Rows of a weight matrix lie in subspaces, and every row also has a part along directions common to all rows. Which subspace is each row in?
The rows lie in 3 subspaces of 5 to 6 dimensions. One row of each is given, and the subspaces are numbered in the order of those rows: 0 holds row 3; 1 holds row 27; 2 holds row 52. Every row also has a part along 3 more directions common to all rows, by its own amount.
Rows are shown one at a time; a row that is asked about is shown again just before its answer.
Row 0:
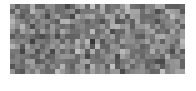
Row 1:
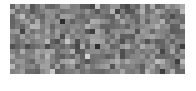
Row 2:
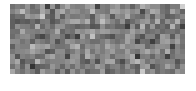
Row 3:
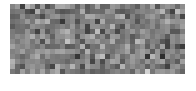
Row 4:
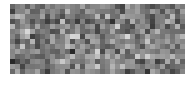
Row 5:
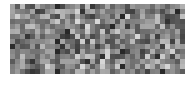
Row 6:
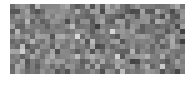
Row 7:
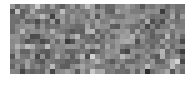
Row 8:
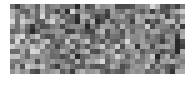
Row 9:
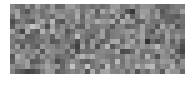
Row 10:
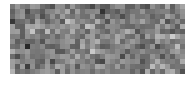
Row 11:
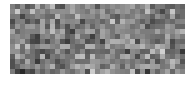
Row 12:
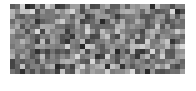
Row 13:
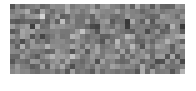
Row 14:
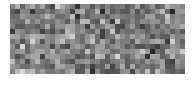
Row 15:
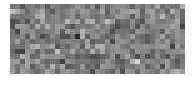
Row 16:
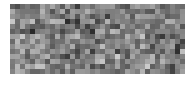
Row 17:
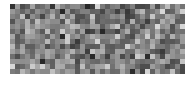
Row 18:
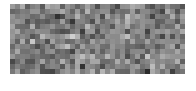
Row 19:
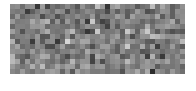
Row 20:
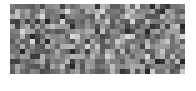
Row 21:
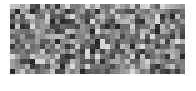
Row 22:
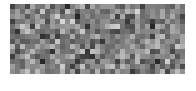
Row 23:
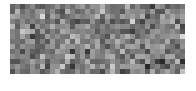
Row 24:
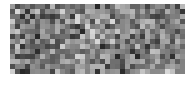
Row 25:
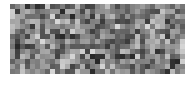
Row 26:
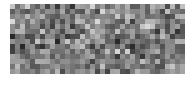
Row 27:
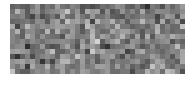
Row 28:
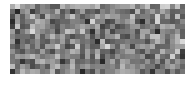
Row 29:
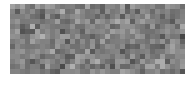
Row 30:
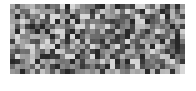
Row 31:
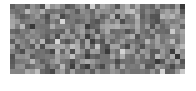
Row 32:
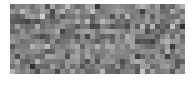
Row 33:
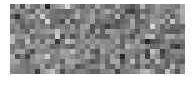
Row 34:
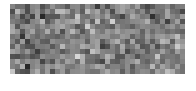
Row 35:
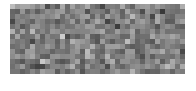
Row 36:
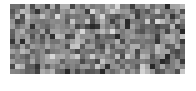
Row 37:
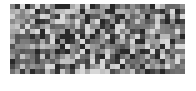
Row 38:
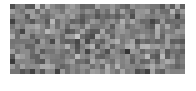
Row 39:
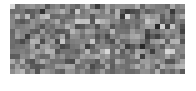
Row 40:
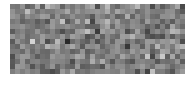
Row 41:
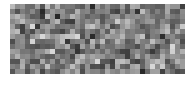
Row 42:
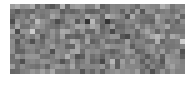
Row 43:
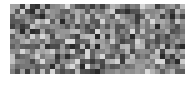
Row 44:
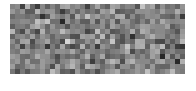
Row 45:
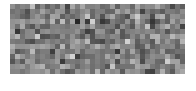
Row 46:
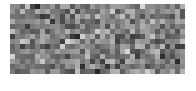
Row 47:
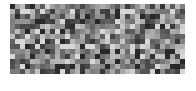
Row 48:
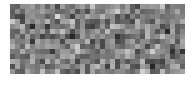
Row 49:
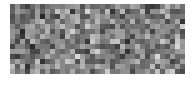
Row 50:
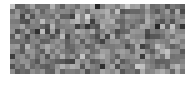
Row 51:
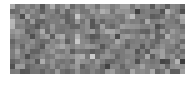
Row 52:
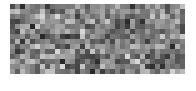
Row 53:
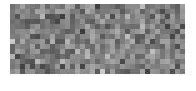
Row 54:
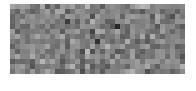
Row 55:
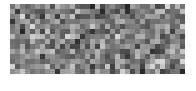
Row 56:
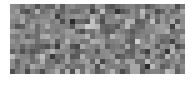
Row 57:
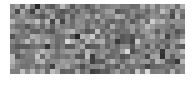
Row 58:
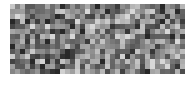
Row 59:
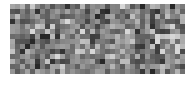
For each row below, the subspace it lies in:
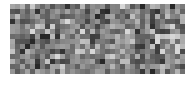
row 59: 1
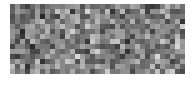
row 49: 1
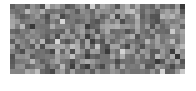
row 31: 0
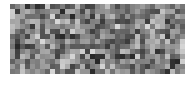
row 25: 0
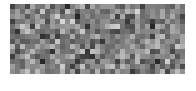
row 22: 2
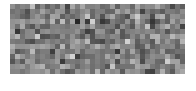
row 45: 1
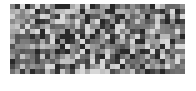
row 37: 0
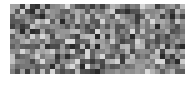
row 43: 0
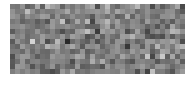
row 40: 1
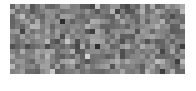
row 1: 0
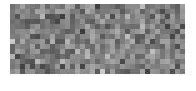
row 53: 2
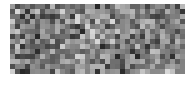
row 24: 1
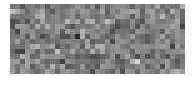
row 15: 2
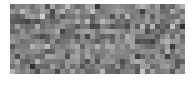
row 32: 2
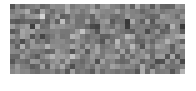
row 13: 2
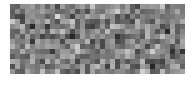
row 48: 2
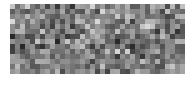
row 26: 0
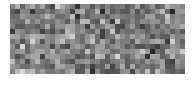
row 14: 0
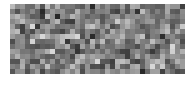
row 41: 2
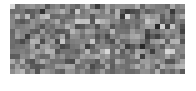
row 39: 0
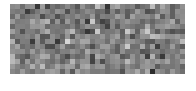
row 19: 1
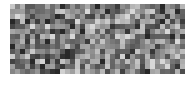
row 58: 2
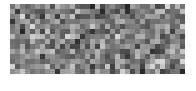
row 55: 2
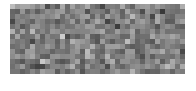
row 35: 1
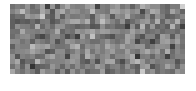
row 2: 2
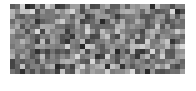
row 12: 0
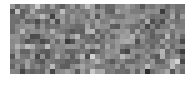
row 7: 0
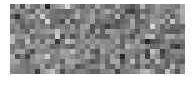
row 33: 2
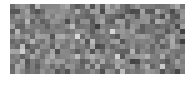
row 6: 2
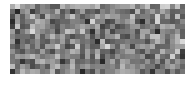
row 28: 1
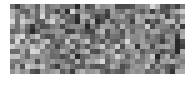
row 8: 1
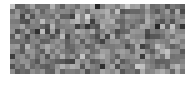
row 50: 0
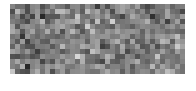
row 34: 1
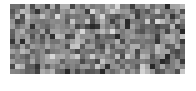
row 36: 2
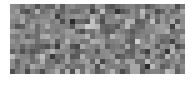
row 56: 2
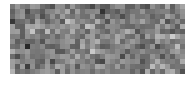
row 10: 1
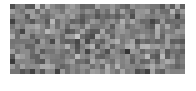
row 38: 0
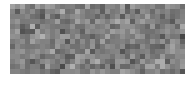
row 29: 2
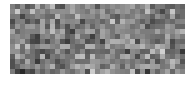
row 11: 0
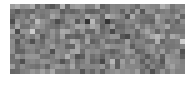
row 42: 1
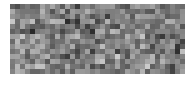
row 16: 1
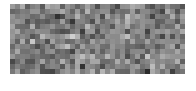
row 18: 2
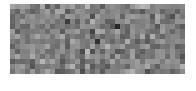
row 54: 1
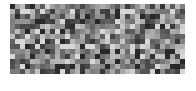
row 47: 0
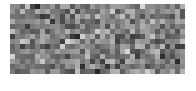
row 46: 0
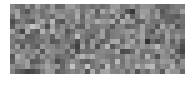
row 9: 0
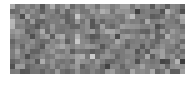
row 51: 2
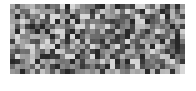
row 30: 1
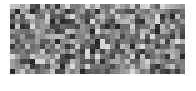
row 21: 1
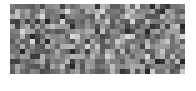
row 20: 2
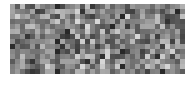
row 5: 0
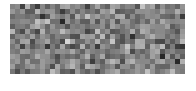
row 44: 0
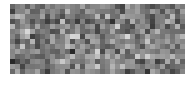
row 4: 2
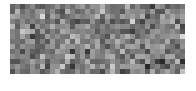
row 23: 2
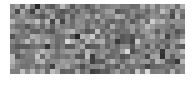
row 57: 0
